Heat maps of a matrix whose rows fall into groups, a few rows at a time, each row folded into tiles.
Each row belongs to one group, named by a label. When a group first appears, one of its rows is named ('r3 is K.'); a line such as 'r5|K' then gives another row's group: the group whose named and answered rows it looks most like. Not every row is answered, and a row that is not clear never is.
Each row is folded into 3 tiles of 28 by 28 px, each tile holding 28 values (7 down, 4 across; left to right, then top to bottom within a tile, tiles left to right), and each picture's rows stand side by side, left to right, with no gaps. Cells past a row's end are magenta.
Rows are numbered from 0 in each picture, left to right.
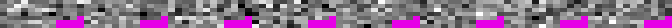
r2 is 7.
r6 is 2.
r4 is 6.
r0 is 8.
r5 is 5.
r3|7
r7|7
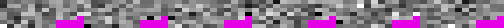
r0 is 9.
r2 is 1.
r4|2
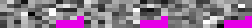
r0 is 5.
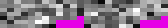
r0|1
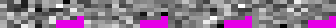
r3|6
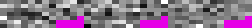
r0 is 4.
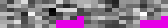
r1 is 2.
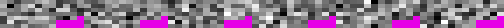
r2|5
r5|9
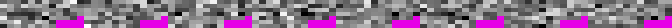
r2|7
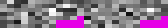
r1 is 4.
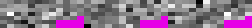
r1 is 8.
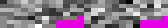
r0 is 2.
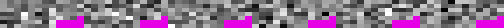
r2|9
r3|9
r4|5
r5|2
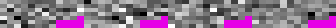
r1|2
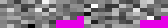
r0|6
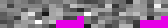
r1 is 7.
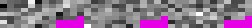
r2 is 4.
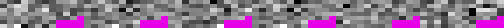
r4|7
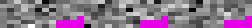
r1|8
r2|2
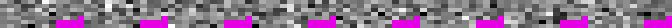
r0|6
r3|8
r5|7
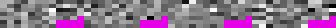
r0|5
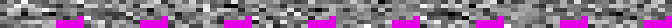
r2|8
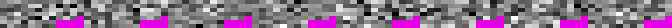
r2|6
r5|7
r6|7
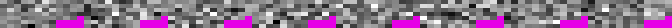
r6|1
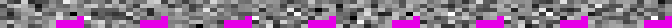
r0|9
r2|6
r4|9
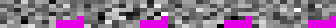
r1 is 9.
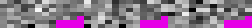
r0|6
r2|2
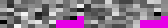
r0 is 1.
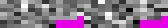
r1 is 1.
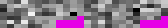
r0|9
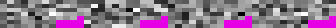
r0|5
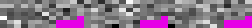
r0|4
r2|8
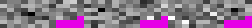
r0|4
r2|4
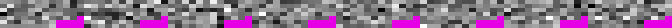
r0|7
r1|4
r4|1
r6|7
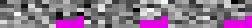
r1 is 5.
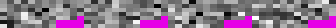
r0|1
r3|4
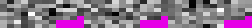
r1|4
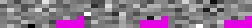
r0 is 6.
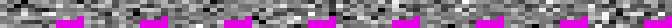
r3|1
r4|1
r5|6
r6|6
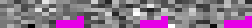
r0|6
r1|5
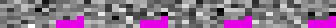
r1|2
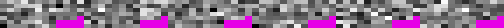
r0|8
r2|8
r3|8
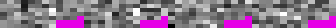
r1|5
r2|8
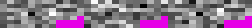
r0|5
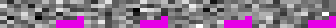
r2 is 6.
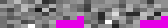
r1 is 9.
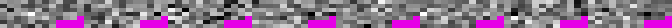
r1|9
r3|2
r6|7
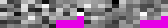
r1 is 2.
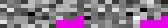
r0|4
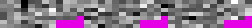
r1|1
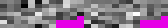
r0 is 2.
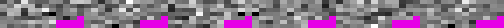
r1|6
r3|7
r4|2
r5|6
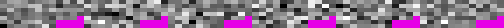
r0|8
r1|4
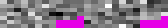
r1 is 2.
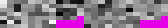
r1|8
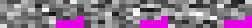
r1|5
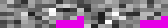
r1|9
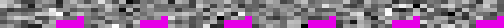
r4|5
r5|4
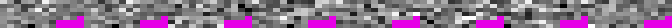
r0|6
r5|1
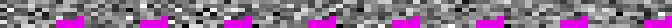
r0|4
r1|1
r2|4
